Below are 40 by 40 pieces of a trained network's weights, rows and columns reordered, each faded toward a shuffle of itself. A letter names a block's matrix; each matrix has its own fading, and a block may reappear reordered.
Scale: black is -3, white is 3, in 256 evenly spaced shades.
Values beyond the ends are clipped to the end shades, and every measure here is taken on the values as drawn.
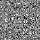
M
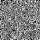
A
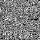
A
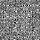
A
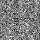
A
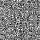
A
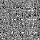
A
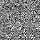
M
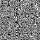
M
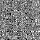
A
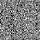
M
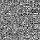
M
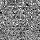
M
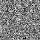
A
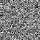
M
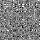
A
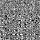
A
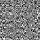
M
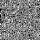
M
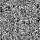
A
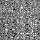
A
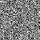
M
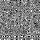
A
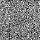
M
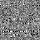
A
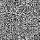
A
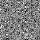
M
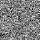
M
